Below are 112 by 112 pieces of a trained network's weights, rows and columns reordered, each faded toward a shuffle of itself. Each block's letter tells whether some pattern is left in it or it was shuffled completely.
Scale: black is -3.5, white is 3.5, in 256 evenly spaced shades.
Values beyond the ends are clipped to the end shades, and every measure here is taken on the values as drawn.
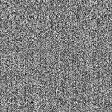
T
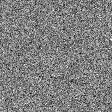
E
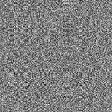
T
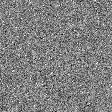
E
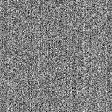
T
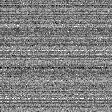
T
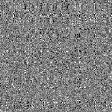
T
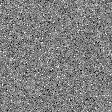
E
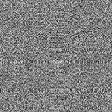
T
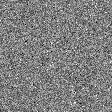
E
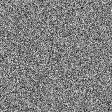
E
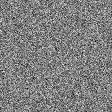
E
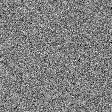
E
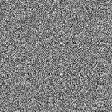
T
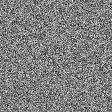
E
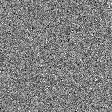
E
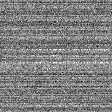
T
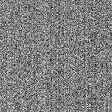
T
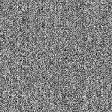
T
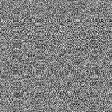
T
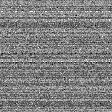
T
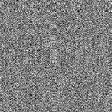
T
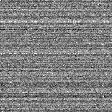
T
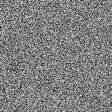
E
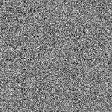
T
